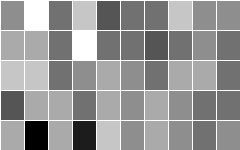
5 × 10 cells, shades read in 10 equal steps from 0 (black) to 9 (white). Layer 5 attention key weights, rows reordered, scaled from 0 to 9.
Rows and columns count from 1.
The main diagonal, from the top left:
5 6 4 4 7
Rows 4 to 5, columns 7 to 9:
6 5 4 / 6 5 4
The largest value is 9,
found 2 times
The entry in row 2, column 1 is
6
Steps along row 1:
up down up down up same up down same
